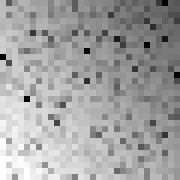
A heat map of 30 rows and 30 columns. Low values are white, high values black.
The top right is the ninth with the highest average. The bottom left is the ninth with the lowest average. Neither half mirrors the other. There is an overall slope up to the top right. No row or column stands out.
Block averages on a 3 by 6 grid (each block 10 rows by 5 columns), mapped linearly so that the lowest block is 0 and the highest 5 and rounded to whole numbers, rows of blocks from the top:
233455
122334
011233
